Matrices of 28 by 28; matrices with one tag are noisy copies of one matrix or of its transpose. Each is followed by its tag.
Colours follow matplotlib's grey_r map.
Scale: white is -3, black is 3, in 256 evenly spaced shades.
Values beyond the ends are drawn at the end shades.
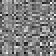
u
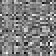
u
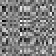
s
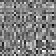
u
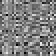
u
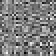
u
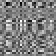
s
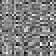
u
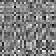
u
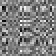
s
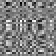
s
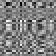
s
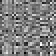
u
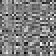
u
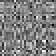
u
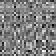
u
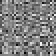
u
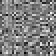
u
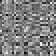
u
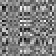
s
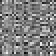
u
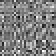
u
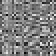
u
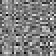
u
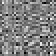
u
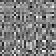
u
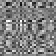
s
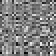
u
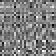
u
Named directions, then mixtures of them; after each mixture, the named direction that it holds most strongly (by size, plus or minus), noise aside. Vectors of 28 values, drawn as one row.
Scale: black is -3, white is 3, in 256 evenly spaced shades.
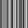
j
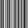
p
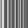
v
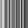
v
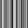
j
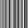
j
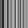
v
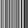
p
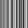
j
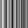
v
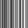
p
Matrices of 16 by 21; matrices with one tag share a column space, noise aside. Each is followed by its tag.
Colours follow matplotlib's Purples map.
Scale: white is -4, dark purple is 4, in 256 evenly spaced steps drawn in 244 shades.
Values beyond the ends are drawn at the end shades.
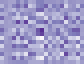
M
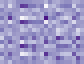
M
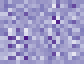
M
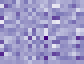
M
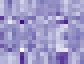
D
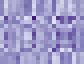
D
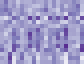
D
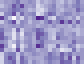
D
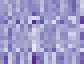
D
